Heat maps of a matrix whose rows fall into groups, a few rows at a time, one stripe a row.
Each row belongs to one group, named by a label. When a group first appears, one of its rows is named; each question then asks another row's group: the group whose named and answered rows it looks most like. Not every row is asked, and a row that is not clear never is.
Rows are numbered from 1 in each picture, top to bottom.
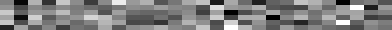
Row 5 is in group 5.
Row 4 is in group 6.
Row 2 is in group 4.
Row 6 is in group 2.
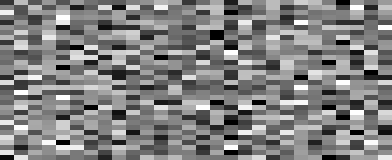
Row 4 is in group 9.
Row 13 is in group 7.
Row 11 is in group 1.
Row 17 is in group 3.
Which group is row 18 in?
6
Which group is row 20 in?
9
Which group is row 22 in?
7
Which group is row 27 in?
7
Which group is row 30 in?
1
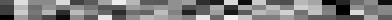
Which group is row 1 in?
1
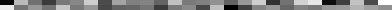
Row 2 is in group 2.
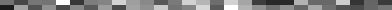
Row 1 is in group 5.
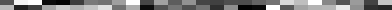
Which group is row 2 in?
6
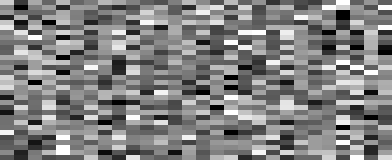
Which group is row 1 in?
5
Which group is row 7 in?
7
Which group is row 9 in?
1
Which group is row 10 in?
7
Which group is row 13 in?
6
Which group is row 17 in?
3
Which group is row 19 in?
4
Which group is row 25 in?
3
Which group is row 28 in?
9
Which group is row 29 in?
3
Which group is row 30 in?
9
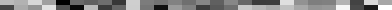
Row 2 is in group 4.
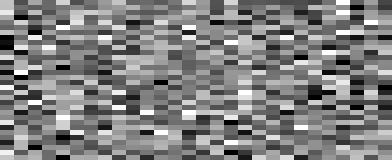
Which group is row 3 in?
5
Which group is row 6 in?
9
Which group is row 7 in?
3
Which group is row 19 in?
7
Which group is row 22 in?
7
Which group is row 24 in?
1
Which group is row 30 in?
3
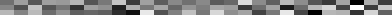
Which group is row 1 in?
7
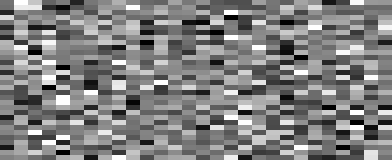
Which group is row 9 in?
6
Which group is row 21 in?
9
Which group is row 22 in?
7
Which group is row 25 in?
7
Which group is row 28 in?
9
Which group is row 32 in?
1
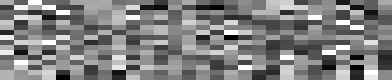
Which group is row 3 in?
9
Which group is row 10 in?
5
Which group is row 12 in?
7
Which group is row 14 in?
7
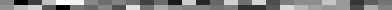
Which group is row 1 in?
1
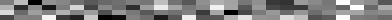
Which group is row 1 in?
3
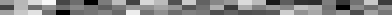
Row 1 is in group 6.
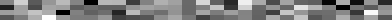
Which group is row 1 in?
7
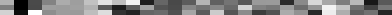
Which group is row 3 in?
6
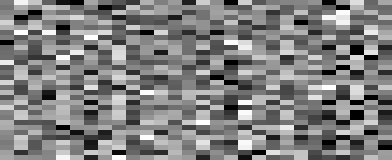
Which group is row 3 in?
3
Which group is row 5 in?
5
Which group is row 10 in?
7
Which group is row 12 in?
9
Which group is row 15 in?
7
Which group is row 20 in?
9
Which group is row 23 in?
7
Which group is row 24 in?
7
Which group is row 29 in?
7
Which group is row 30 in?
7
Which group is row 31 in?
6
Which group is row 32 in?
1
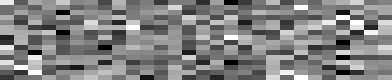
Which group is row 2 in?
3
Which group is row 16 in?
6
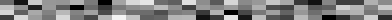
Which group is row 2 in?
3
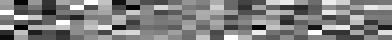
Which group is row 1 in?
6
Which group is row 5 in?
9
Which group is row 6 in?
6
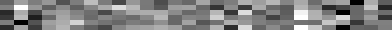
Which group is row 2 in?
1
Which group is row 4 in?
3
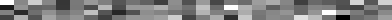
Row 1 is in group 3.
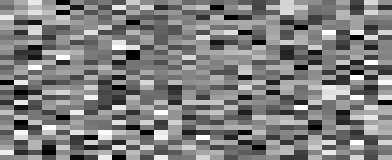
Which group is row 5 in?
9
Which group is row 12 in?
9
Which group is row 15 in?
7
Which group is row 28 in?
7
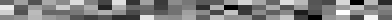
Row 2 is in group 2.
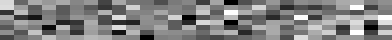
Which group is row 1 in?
2
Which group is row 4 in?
3
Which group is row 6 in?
9
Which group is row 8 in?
6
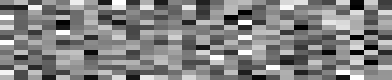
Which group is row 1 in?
7
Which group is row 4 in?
2
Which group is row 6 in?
5
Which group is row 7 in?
9
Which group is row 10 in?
4
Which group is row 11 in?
7
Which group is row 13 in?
4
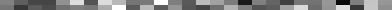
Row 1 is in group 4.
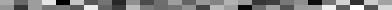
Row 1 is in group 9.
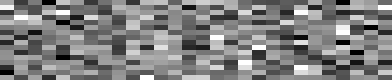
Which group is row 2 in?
3
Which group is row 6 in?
4
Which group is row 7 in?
3
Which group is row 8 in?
4
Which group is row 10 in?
4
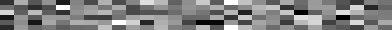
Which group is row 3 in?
5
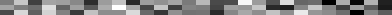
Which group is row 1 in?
7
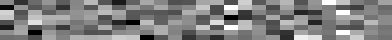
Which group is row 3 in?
5
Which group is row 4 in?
2
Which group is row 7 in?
3
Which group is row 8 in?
6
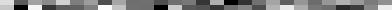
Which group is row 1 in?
2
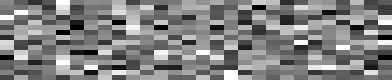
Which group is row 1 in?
9
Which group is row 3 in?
1
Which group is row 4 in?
3
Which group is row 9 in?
3
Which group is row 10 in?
5
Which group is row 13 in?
9
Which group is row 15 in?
1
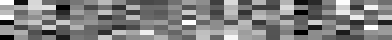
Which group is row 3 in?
5
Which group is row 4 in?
3
